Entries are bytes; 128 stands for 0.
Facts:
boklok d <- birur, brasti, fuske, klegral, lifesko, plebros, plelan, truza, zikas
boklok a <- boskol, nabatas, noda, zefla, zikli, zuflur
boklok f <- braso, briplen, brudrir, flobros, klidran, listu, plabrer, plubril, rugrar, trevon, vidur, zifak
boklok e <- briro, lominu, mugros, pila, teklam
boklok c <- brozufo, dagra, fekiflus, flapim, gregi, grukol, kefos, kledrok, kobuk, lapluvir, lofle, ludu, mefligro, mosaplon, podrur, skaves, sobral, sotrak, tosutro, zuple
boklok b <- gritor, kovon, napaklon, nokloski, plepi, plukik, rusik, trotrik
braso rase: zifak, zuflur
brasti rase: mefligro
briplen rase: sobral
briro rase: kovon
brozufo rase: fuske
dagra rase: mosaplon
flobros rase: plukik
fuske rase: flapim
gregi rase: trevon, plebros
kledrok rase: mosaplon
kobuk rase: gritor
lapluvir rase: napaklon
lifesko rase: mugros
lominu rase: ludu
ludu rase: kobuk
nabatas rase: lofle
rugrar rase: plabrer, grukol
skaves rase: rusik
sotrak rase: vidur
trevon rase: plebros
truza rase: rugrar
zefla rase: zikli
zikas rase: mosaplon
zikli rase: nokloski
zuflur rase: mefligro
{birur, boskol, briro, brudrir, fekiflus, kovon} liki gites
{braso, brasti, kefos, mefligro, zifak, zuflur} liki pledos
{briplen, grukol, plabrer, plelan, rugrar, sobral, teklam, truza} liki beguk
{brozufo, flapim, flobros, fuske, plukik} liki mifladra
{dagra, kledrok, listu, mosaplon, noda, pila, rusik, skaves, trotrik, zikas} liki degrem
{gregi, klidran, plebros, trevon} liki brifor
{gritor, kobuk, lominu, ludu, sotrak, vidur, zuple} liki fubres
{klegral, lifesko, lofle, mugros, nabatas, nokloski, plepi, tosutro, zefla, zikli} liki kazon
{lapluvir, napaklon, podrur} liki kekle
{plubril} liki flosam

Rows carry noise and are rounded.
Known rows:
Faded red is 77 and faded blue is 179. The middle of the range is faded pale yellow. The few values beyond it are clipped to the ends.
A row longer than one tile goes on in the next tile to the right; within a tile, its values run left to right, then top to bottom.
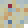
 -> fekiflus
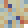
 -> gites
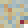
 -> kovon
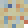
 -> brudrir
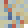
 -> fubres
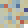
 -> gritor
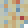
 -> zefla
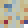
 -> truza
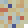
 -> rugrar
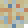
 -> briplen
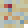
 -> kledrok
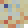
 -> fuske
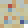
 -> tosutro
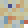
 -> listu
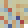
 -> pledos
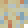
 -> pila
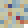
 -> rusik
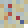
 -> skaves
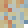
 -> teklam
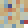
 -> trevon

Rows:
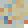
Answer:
vidur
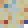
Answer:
plelan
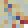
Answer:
mifladra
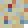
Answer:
lofle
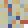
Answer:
brifor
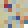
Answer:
beguk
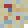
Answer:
mosaplon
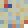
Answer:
degrem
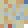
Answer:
briro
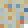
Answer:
plepi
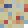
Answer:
plebros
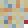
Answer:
klidran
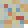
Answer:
noda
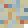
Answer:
trotrik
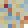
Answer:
kekle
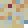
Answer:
mefligro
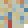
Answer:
lominu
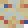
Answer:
brasti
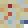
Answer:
sobral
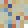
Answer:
kazon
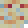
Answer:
zuflur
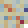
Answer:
napaklon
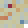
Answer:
kefos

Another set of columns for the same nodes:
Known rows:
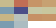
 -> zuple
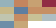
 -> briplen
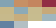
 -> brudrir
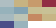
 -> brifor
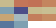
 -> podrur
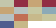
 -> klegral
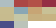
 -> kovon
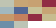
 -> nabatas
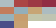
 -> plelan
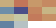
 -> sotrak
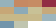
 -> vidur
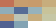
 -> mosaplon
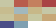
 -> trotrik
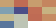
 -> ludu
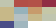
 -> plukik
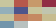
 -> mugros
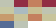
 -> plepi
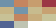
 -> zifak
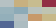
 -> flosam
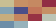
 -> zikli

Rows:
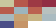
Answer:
truza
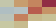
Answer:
trevon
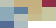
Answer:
fubres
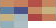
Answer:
gregi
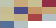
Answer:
zuflur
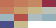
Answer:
zikas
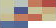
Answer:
noda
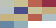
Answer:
boskol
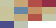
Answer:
briro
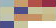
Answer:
teklam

